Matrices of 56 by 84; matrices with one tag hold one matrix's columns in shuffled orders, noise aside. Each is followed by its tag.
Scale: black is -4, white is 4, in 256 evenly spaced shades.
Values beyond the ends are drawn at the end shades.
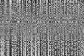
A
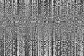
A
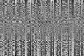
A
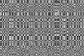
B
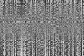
A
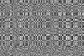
B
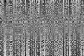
A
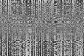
A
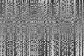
A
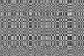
B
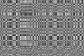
B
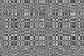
B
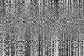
A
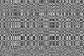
B
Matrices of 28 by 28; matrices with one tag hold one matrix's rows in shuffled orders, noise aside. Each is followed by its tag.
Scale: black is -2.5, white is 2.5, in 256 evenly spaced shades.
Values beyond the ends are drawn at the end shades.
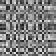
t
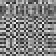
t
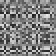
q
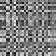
t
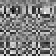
q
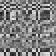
q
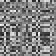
q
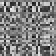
q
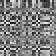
q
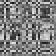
q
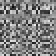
q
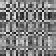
t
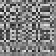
q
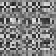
q
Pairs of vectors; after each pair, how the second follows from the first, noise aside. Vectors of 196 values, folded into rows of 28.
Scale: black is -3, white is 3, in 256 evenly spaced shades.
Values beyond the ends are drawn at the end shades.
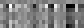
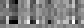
reversed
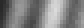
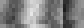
wrapped around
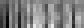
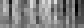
reversed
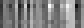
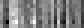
reversed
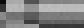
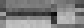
wrapped around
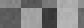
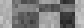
wrapped around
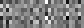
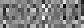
wrapped around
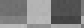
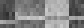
wrapped around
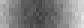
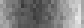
wrapped around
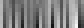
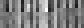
wrapped around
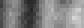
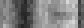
wrapped around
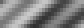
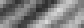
reversed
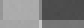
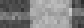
wrapped around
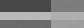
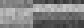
wrapped around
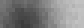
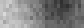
reversed
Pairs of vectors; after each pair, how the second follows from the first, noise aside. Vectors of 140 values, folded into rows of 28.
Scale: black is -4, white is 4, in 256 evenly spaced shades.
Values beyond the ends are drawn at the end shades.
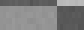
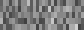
shuffled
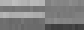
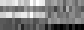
scaled up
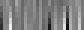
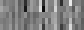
wrapped around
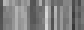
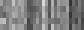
wrapped around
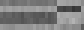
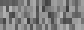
shuffled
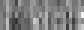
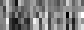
scaled up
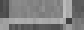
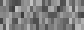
shuffled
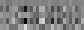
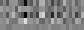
wrapped around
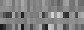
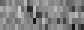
shuffled
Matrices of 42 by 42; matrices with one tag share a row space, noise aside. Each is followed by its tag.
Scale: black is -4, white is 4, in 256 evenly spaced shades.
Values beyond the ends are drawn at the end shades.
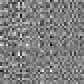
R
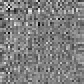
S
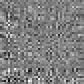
S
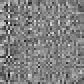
S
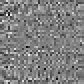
S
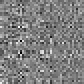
R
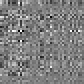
R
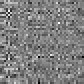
S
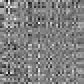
S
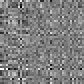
R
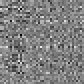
R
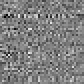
S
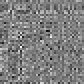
R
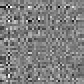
S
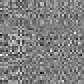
R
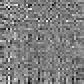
S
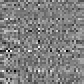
S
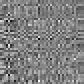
S
